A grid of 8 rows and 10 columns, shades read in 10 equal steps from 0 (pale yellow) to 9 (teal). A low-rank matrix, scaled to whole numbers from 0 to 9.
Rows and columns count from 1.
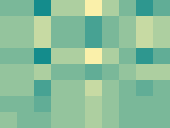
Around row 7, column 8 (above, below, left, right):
5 5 4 5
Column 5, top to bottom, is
3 5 5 3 5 4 4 4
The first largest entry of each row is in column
3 6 6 3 6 3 3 2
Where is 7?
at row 2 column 6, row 3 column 6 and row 6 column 3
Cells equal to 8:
2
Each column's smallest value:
4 4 2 3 3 0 3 4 2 3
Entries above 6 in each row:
2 1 1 2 0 1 0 0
